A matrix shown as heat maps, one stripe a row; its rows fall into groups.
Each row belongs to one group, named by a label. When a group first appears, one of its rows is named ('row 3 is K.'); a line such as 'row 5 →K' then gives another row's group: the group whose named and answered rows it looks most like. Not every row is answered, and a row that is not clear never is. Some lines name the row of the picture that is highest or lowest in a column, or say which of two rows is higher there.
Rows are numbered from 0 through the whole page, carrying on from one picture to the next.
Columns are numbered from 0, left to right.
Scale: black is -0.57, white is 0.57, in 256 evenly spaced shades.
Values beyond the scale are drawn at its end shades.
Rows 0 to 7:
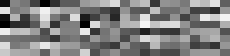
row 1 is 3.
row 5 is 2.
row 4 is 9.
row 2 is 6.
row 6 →3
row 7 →9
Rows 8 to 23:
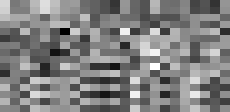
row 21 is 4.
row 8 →3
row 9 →3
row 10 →9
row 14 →2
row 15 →2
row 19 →4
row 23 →4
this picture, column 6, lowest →12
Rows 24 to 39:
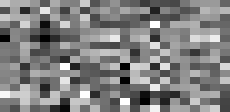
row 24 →9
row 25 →6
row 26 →9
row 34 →4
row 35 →2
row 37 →9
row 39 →2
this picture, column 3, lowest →29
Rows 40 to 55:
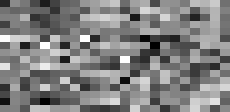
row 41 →2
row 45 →9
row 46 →6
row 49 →3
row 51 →2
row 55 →4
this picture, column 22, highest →52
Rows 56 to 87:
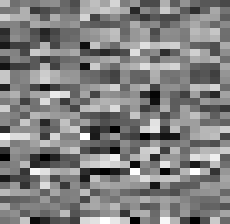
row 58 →9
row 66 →3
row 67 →3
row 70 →6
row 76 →3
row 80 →4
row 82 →6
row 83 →9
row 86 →2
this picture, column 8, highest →75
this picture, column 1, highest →75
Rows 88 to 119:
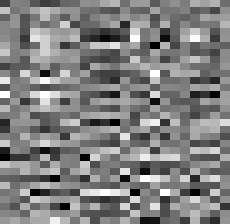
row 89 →3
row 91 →2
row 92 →4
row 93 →4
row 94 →6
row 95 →3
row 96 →4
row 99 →3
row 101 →3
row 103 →3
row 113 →2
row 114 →3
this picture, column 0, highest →101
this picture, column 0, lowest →110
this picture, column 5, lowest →113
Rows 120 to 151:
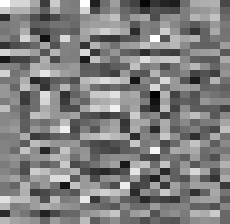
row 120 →9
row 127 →9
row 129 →4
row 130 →3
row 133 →6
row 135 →6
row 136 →4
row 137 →2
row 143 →2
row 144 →4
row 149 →3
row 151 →9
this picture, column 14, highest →128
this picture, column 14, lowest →120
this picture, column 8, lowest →128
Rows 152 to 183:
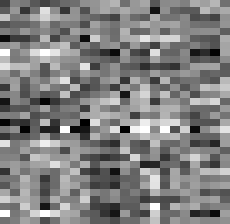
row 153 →6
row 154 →3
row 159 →3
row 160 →3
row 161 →9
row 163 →2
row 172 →3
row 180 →9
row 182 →3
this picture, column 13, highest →170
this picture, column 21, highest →166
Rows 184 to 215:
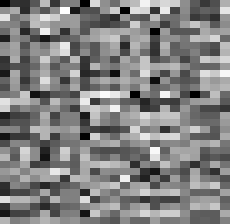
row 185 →2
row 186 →3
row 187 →4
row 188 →6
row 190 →2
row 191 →2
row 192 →6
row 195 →6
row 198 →9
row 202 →4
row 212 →9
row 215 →3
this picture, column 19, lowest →197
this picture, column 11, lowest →194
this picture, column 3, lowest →197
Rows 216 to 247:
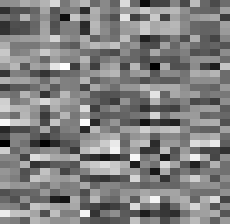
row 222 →6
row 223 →3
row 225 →2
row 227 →9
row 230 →3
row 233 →9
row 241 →4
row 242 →9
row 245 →4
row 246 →9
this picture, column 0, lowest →236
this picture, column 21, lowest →225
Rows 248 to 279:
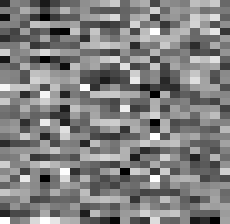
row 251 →4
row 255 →3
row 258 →4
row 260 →9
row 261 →6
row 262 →3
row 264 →2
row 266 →2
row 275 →9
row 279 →3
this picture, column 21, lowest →279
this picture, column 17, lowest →260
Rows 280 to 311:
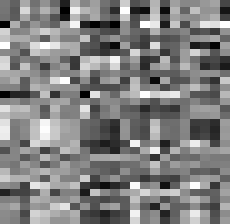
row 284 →3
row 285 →9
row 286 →3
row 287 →4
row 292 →4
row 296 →9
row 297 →3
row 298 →3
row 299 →3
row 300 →4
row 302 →6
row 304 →3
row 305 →9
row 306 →4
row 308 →4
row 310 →4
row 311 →4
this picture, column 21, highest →283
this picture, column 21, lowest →286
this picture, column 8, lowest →293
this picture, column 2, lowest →293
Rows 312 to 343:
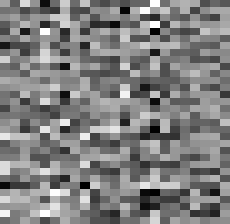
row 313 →2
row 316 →6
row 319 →6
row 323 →9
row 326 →6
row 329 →2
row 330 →6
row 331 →9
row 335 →9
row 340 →9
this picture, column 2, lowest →316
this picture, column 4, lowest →312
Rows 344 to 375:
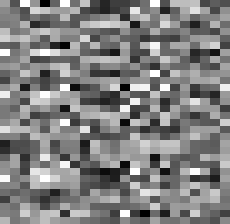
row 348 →3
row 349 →9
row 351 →3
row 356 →2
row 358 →4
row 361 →2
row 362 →9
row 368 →4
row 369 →3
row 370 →4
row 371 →2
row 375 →3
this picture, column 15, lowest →366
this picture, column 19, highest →368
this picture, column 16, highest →356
